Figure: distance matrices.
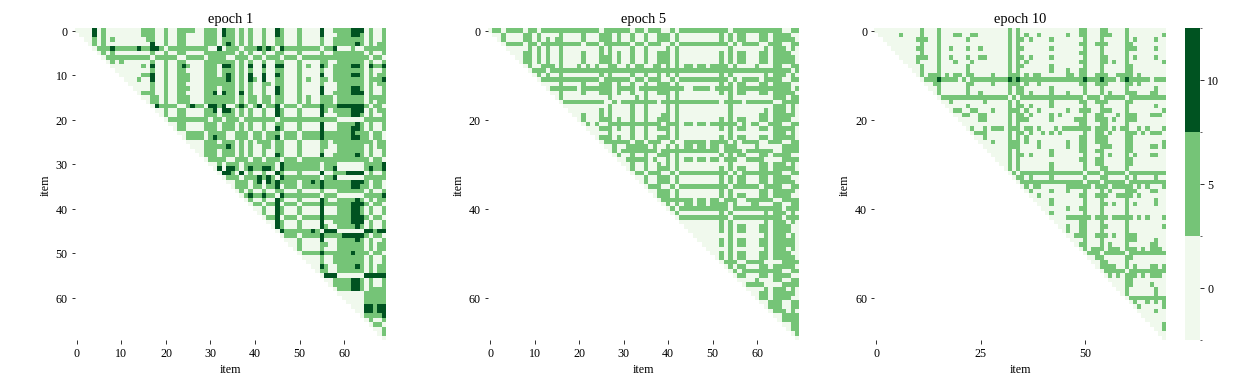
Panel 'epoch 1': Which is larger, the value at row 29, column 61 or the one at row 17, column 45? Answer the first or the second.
the second
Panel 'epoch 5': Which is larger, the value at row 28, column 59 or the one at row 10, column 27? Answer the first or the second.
the second
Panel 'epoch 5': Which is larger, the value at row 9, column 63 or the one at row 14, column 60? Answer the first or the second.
the first
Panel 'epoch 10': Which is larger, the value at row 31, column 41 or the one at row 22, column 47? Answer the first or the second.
the second
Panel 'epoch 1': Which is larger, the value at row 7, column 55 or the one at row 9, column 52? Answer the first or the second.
the first
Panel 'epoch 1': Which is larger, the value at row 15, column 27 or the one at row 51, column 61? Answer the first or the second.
the second
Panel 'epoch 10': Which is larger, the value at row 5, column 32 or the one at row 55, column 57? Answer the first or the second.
the first
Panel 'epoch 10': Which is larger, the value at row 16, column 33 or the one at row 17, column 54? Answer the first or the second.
the second
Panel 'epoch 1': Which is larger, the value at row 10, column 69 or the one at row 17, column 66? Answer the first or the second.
the first
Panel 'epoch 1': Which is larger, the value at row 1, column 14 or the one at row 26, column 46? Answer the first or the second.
the second
